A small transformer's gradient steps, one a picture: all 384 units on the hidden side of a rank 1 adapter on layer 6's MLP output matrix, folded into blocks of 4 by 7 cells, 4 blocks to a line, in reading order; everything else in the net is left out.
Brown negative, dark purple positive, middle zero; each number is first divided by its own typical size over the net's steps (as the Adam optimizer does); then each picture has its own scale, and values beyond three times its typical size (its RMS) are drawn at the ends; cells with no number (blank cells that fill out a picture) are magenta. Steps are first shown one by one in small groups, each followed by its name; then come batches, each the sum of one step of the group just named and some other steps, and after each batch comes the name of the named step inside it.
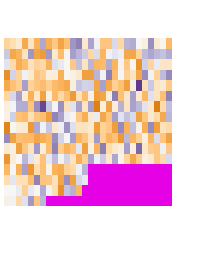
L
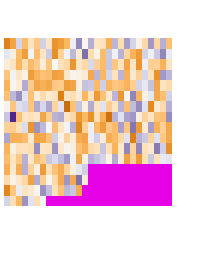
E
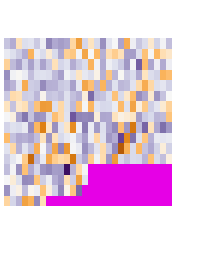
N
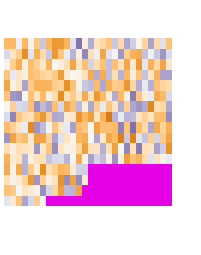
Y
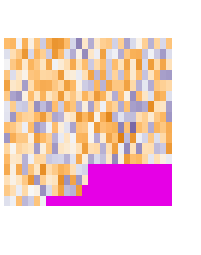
Y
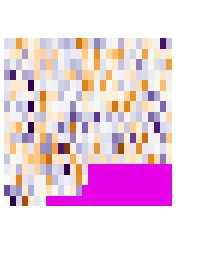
N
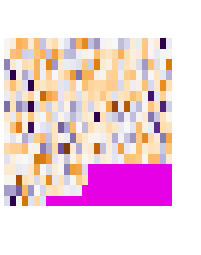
N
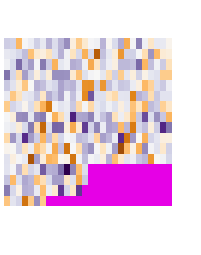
N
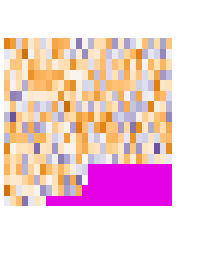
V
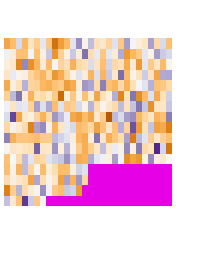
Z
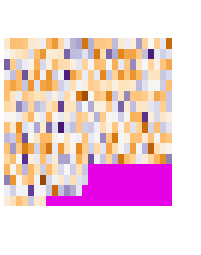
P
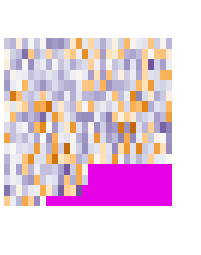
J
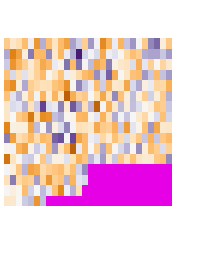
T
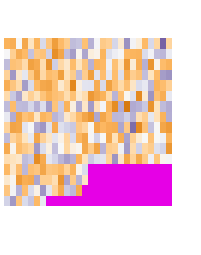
V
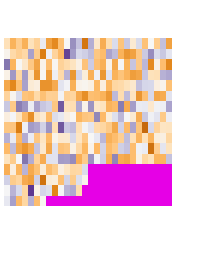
P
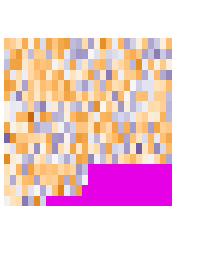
T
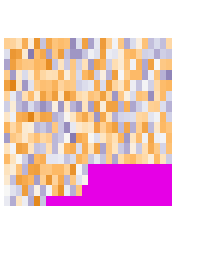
T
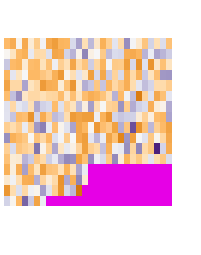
V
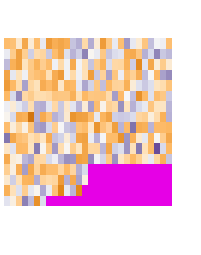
T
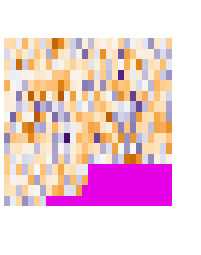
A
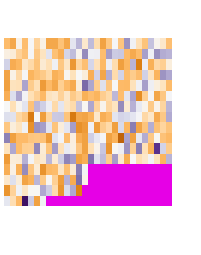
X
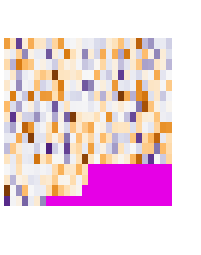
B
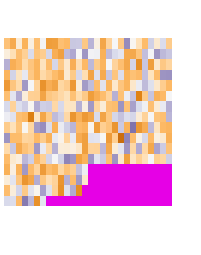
X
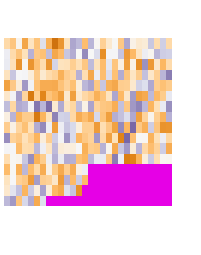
A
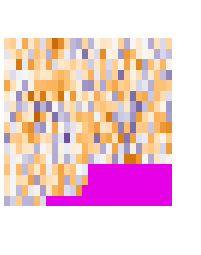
A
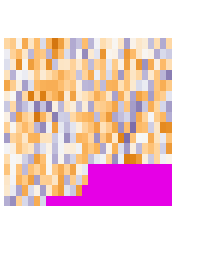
A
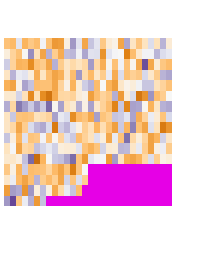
B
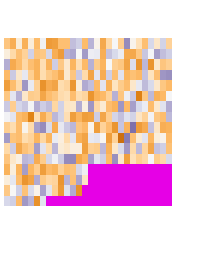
X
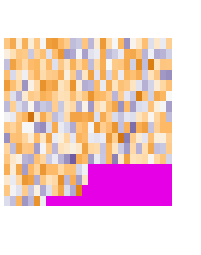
X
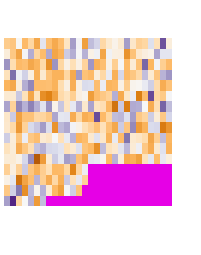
B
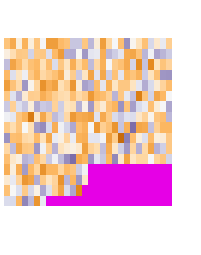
X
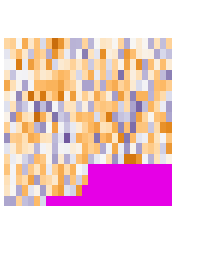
A
